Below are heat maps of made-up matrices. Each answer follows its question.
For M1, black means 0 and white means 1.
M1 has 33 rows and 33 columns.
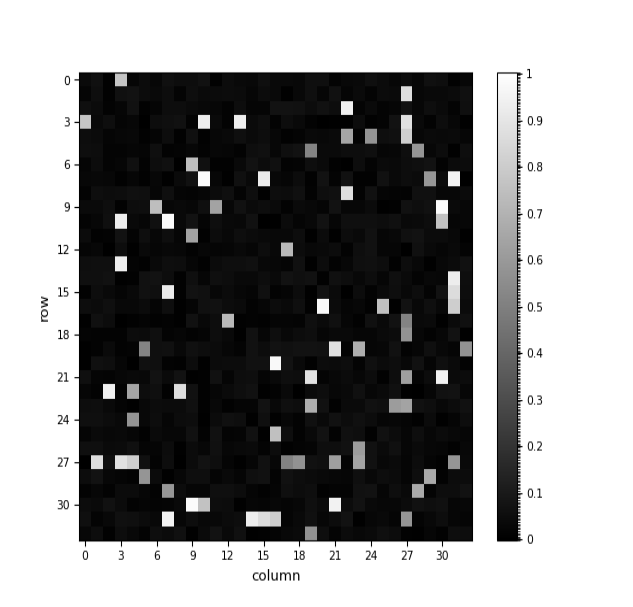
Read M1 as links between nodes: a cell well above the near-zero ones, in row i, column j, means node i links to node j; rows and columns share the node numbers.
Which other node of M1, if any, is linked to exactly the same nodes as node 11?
node 6
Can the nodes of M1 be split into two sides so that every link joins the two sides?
no
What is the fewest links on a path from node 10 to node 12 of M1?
4
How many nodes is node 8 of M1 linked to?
1
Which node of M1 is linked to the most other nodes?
node 27
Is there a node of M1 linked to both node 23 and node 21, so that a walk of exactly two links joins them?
yes
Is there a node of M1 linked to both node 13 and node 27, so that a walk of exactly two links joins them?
yes
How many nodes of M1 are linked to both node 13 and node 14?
0
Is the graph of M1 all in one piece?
yes
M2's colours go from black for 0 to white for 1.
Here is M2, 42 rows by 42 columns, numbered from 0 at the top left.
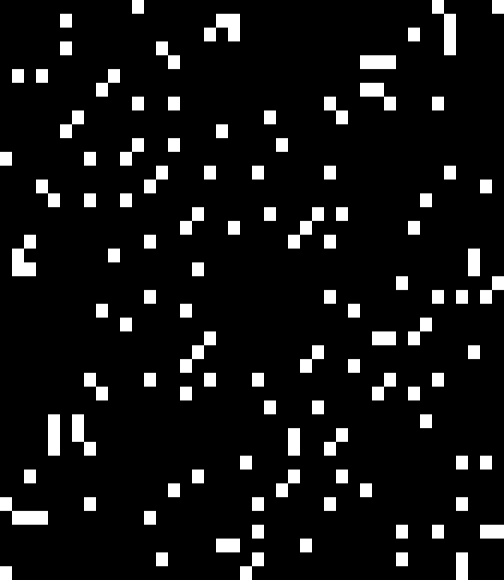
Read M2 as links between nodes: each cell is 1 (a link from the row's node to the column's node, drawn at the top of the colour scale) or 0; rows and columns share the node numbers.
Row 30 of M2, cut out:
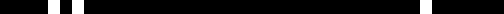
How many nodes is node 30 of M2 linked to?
3
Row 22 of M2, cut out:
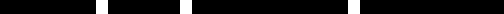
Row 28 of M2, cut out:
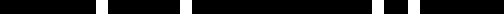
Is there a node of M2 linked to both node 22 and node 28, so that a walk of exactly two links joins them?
yes
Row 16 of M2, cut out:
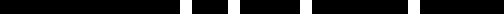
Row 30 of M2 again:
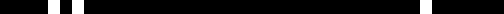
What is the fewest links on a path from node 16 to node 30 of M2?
5
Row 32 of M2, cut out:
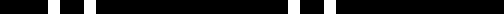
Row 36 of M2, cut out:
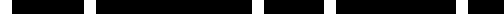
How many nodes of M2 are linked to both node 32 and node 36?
2
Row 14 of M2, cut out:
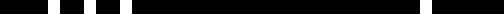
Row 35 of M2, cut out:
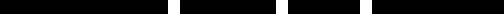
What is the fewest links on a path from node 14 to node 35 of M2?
1
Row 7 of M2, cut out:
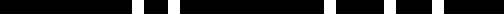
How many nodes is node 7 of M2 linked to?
5
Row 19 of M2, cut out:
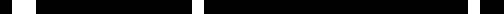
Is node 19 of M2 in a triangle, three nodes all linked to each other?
no
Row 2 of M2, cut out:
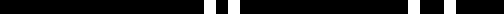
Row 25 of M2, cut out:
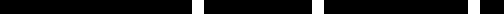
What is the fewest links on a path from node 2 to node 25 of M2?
3
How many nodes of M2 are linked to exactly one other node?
0
